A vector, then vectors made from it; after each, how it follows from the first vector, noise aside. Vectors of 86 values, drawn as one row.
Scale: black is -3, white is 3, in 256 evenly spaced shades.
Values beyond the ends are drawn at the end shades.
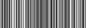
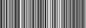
wrapped around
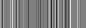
partly zeroed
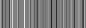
partly zeroed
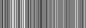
partly zeroed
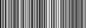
wrapped around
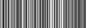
wrapped around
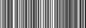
wrapped around
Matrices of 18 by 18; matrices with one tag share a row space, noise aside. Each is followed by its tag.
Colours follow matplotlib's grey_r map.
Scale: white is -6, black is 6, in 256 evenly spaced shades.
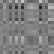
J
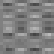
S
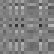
J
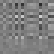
J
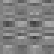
S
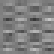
S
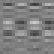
S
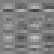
S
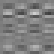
S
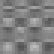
S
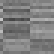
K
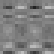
S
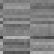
K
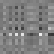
J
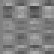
S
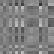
J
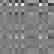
J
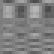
S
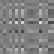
J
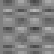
S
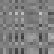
J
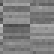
K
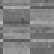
K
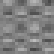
S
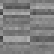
K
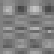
S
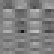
S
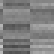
K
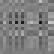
J
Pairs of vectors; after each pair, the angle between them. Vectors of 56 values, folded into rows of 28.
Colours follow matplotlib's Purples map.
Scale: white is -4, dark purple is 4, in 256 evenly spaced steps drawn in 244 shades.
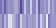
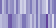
partly opposed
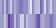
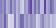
nearly opposite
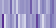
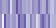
nearly opposite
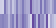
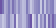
nearly opposite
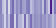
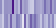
partly aligned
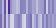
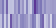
partly opposed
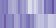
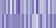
orthogonal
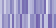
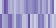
orthogonal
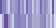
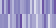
orthogonal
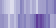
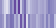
orthogonal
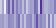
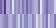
nearly opposite
